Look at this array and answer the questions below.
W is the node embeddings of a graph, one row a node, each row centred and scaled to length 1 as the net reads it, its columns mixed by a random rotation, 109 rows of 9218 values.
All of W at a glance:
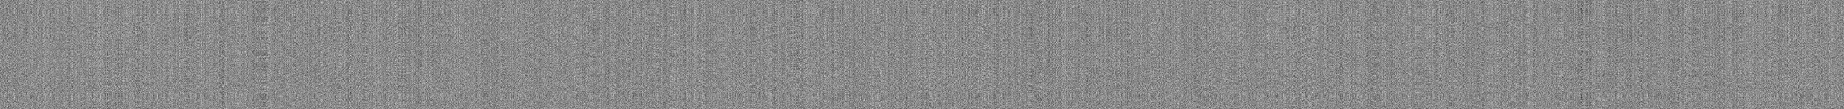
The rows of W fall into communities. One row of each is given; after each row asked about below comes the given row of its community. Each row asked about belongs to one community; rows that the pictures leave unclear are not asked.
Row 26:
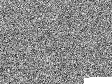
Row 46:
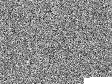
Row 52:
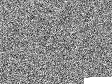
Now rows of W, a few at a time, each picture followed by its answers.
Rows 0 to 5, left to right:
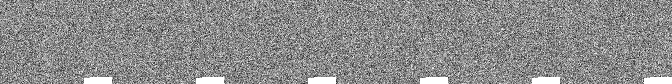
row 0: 26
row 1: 52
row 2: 52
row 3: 52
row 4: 46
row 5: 52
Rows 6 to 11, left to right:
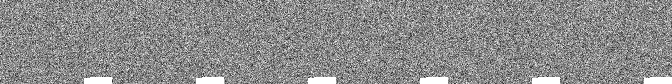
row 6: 52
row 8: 46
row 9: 46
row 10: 52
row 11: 46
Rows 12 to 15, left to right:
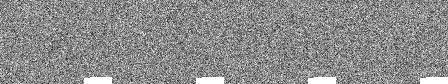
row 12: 46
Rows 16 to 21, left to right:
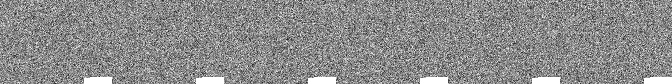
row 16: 52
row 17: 52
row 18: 46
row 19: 52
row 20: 52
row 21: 52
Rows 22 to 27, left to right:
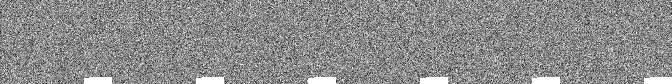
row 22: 26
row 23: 26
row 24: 46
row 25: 52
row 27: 26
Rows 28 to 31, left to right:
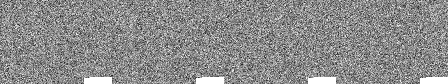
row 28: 26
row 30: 26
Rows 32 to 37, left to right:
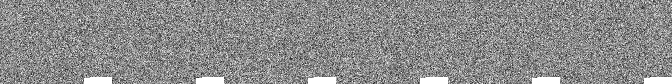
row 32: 52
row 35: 26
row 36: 26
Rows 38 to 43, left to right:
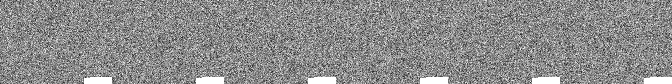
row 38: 52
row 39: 46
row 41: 26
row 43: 46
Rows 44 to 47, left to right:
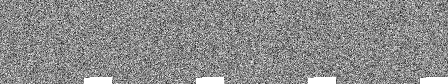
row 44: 26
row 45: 52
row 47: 52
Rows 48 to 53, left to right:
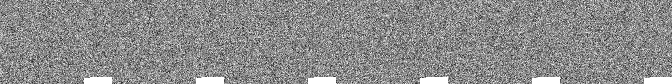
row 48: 46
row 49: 26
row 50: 52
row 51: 52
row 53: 52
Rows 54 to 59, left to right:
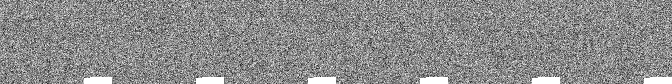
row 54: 46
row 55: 52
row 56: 26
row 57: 46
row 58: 46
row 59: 26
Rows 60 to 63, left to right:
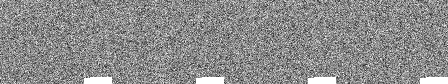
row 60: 52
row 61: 26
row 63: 46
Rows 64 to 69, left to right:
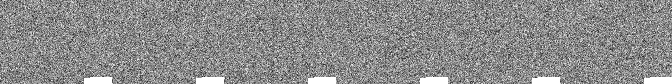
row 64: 52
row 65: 52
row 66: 52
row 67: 46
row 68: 26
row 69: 52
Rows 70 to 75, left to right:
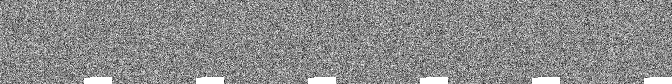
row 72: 52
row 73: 46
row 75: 26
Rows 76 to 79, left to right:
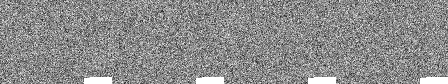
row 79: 52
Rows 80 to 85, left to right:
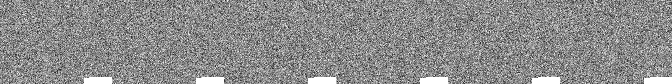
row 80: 26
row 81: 26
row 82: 52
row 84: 46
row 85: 26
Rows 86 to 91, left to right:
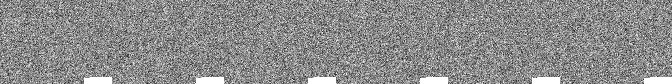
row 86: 26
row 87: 26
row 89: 46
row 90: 26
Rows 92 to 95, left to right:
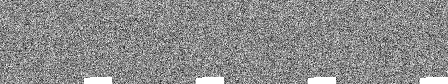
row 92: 26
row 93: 46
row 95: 46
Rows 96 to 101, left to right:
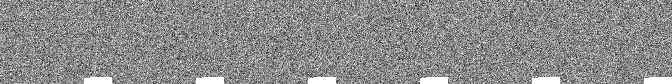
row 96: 46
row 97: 46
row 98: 46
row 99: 52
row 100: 52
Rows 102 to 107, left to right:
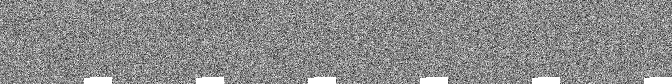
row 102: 46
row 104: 46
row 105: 52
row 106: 52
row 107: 26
